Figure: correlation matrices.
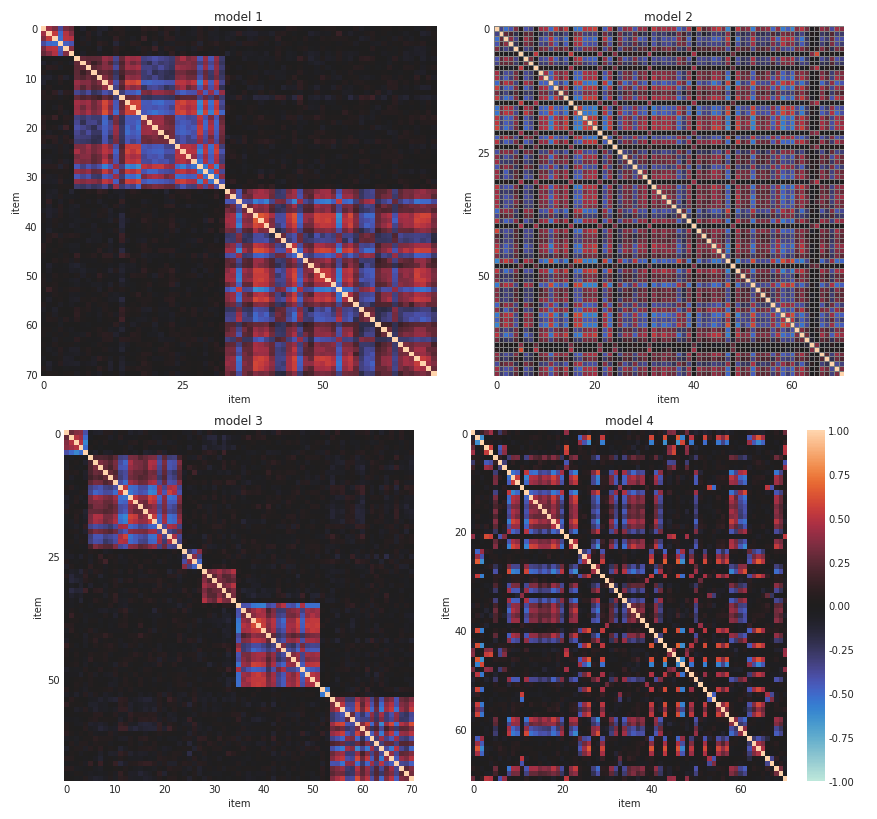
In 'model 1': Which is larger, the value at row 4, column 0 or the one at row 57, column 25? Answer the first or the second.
the first
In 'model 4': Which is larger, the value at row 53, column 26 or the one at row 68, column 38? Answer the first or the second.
the second
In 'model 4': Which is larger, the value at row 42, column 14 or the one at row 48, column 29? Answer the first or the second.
the second
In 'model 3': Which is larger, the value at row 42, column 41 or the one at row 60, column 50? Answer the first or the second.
the first
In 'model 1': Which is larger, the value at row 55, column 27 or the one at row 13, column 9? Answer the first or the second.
the first
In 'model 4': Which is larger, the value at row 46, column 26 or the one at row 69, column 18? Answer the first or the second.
the first
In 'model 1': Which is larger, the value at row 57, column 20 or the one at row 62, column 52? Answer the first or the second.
the second
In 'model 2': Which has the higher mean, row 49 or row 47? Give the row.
49
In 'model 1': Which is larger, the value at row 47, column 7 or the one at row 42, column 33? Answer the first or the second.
the first
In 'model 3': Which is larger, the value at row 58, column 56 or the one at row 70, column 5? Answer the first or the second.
the second
